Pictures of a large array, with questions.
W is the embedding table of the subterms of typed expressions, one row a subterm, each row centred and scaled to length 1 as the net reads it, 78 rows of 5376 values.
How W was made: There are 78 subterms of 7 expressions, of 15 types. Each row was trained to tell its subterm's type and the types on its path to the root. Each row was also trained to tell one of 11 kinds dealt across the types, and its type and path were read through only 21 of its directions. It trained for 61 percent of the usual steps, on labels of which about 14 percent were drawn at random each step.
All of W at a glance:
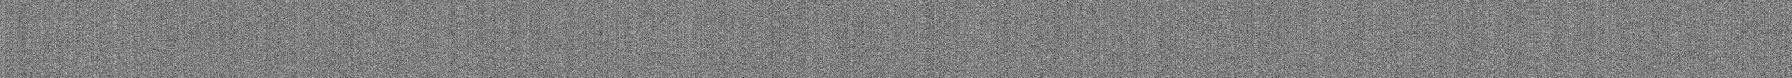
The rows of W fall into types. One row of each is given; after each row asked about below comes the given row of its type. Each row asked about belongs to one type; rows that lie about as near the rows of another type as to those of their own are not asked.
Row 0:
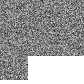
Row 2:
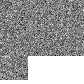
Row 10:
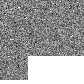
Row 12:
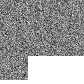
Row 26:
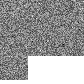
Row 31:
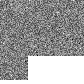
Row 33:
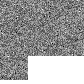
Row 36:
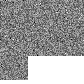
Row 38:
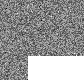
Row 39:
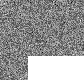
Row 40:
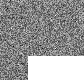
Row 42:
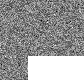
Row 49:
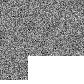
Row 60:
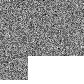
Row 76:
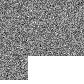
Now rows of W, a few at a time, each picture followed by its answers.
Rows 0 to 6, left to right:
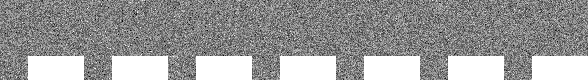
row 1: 0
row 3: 26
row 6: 49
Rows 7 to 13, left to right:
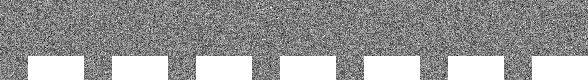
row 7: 76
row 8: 38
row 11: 40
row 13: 40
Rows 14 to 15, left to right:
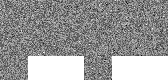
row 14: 49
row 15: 31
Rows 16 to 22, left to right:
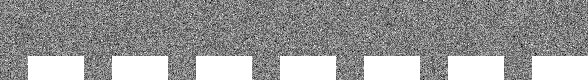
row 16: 26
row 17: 42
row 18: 49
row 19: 33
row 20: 0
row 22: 26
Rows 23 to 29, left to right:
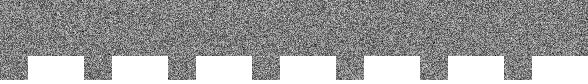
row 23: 26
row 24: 0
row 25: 10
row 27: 38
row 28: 38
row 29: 36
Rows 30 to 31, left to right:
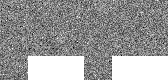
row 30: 0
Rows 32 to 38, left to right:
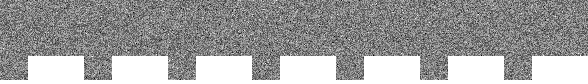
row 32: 33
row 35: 38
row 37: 40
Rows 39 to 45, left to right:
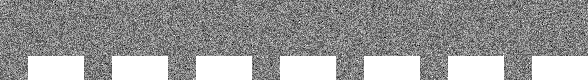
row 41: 76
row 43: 12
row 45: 76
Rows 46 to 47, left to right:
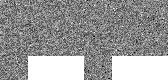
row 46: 39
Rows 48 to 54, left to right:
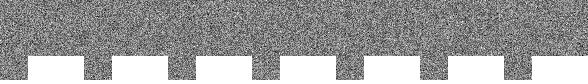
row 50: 2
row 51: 38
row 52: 12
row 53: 12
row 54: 10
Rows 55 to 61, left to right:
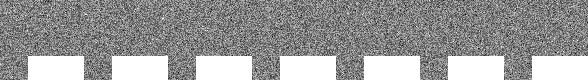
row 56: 26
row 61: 49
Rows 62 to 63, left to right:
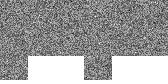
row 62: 12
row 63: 10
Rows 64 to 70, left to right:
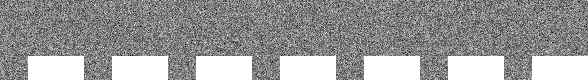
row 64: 31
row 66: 42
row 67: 0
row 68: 40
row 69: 31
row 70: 39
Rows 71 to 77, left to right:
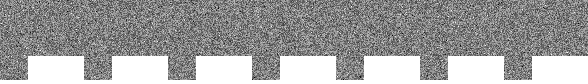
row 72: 49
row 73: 2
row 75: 33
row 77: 36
